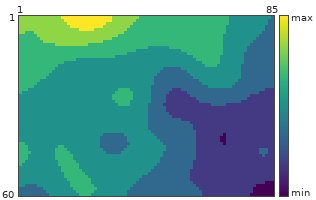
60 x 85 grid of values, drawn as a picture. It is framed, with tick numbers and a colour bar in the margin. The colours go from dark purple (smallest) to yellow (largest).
Mirror symmetry: none. Ninth with the lowest average: bottom right. Ninth with the highest average: top left. Stripes: none. Slope: up to the top left.
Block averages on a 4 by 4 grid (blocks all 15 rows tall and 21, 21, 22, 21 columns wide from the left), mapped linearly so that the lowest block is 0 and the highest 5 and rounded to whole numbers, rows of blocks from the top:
5543
3322
3310
3310
